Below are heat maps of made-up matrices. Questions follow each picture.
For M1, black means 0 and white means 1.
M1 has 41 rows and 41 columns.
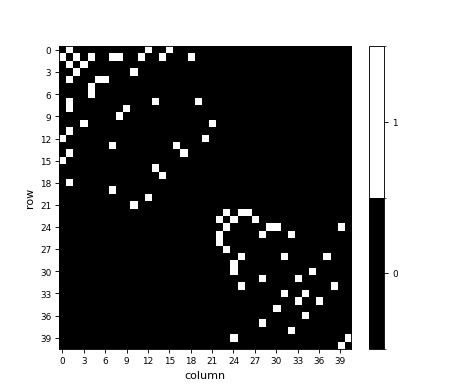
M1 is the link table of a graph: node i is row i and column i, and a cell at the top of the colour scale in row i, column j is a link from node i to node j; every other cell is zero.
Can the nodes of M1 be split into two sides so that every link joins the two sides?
yes
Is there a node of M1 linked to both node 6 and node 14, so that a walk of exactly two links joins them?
no
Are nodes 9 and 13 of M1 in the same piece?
yes
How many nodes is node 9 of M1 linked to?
1
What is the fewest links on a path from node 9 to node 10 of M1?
5
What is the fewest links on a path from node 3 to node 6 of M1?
4
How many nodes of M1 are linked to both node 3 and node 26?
0
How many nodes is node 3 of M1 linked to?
2
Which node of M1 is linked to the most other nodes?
node 1
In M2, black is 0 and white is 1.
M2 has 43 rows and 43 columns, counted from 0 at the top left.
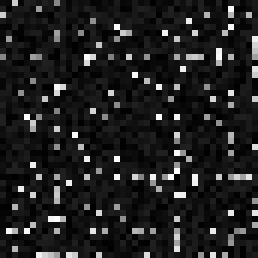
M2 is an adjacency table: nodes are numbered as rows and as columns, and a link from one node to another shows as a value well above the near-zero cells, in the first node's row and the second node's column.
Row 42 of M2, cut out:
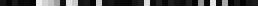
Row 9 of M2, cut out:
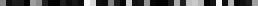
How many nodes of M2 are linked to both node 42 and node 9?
3
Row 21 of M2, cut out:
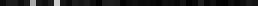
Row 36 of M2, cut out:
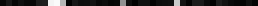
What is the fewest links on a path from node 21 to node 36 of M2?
2
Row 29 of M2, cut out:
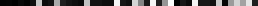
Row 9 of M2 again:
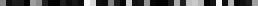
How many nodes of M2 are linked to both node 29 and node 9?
5
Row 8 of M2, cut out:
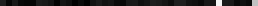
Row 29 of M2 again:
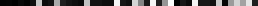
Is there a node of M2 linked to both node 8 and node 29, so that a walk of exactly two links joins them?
yes
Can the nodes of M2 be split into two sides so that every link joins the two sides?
no
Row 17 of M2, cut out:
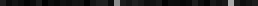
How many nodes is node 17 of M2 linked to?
2
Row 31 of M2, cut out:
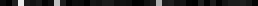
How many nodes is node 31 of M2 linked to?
3
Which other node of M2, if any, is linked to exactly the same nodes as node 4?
node 17
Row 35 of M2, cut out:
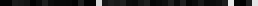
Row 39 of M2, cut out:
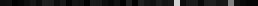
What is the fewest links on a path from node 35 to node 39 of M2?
2
